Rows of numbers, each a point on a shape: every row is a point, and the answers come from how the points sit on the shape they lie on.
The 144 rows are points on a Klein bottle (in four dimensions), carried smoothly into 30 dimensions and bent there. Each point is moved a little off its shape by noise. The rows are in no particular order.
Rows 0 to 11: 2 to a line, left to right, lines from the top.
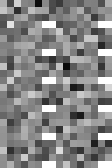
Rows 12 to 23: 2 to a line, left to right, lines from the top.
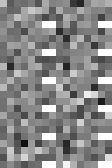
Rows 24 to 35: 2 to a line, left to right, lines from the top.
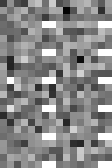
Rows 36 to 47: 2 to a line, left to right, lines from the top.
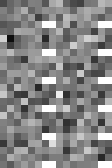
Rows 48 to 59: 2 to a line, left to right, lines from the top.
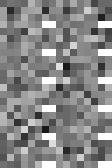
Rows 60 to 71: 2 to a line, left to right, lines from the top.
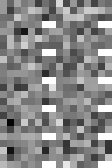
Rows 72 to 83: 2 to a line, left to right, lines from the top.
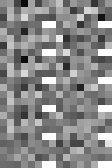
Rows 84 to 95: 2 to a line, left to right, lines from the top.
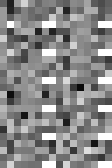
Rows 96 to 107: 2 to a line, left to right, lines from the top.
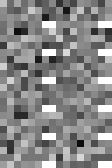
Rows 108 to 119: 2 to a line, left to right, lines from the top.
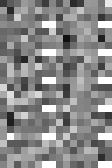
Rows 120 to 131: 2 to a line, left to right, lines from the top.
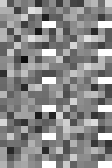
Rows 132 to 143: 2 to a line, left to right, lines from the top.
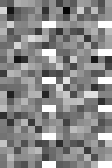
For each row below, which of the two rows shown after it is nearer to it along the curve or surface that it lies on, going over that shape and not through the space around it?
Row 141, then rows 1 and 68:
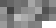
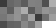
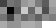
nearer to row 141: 1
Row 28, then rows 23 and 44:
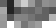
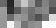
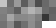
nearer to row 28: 23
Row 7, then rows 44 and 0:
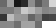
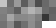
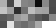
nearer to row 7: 44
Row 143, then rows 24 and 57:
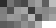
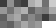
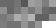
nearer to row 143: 24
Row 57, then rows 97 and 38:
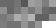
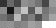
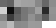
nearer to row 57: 97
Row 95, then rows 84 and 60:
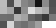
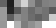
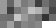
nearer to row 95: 60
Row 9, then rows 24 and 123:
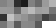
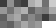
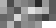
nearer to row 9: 24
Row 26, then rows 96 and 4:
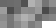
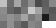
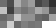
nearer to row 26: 4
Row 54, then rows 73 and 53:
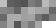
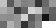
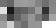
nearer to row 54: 73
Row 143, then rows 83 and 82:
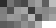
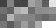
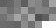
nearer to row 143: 83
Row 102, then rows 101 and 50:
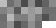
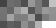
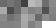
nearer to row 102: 101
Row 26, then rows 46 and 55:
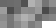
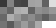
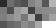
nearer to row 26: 55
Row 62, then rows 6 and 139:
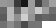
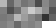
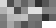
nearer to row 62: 139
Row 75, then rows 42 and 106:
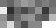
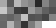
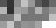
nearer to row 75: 42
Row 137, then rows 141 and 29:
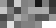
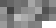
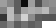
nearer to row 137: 141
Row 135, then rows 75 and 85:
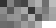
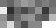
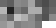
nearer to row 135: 85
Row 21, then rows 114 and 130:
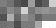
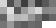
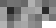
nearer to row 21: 114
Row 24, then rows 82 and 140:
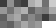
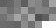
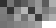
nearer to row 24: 140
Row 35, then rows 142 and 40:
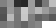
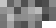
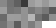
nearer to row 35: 142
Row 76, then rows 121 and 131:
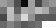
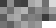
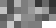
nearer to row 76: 121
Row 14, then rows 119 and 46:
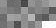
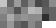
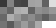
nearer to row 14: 119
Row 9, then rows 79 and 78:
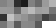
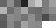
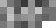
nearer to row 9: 79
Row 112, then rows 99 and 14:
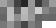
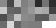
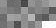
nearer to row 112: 14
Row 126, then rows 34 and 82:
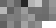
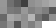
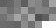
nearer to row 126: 34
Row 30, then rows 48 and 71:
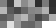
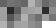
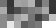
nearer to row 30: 71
